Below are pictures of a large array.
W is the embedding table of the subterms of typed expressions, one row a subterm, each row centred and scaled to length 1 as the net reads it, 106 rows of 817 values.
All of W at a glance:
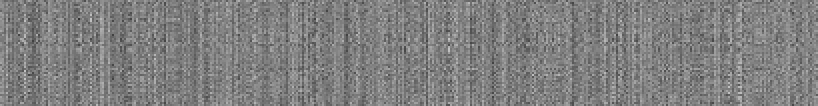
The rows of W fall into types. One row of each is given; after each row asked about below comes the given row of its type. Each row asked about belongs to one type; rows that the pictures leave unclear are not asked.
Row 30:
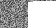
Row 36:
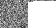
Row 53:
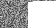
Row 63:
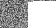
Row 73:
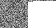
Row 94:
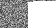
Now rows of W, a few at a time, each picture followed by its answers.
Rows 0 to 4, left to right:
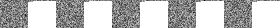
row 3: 53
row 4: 73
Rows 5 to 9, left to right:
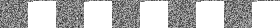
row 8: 73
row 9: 63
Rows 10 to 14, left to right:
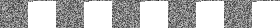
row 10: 73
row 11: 73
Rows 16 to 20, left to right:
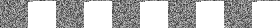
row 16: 30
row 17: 36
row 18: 94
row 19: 94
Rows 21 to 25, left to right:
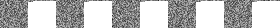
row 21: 36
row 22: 30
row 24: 53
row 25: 30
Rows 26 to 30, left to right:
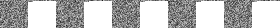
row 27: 73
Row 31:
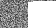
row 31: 30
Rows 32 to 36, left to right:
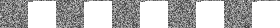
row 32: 94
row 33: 30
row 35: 73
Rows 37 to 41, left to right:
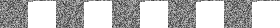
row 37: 73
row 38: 53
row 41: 73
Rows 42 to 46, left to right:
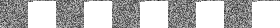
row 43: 30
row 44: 63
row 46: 63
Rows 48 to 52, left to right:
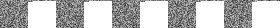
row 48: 53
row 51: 53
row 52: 63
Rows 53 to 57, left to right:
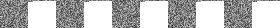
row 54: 36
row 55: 30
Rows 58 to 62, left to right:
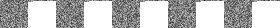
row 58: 30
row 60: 30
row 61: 53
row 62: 30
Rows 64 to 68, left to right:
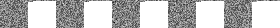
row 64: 73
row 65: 36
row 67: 94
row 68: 63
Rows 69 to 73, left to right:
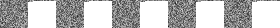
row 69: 63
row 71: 36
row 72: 30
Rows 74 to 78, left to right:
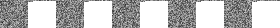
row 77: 73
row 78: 73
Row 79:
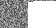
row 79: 36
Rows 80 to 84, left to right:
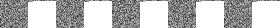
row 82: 63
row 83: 30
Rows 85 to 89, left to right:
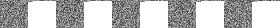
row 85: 53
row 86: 63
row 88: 73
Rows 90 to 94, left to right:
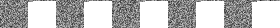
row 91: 30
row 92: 63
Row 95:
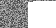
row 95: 73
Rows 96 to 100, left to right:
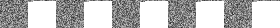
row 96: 63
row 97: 63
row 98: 36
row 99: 63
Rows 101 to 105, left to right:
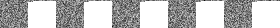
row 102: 53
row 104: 53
